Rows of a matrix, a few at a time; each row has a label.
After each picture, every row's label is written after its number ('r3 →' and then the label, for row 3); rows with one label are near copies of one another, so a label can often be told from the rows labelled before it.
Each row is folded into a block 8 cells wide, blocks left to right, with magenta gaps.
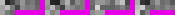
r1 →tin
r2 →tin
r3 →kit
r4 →tin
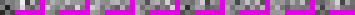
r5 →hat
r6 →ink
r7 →ink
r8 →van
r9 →hat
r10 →van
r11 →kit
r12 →hat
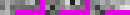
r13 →kit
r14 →hat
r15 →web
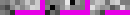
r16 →web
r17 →hat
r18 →ink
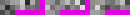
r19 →hat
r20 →van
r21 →kit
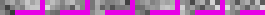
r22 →web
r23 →ink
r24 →kit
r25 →web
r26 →van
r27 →van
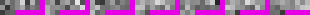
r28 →hat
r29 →van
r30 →tin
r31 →ink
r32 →kit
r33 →ink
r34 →web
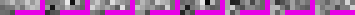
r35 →web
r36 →hat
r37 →ink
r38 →ink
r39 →hat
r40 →tin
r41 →tin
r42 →van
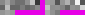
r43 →kit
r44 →van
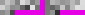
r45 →ink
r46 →web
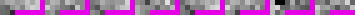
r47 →web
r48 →ink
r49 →web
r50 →van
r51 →web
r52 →ink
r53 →tin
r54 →van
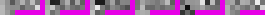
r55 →van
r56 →tin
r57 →tin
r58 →kit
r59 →hat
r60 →van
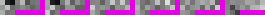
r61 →tin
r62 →tin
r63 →van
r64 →van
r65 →van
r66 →web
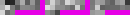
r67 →tin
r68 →ink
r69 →kit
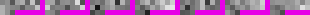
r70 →van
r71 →van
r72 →hat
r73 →web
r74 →hat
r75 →web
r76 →web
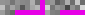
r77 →van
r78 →van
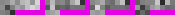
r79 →web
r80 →kit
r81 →kit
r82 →hat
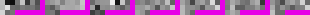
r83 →tin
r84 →web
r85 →hat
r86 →van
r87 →van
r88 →kit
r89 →van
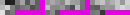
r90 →tin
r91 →ink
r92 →web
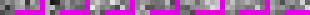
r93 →hat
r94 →tin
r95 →ink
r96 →kit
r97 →web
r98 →ink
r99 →van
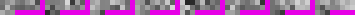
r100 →kit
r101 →hat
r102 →ink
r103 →van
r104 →tin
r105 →kit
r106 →web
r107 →web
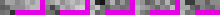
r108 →web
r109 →web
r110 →tin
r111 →van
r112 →tin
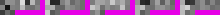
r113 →hat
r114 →tin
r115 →ink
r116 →tin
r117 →tin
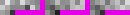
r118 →ink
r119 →web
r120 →web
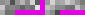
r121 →van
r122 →ink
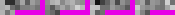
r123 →tin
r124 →web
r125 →tin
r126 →van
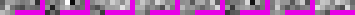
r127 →kit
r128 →hat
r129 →web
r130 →ink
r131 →van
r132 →hat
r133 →kit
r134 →ink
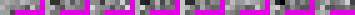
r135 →ink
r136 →tin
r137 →van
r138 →tin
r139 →tin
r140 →ink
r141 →tin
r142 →kit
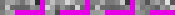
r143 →kit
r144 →ink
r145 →kit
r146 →van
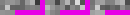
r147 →kit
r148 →van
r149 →kit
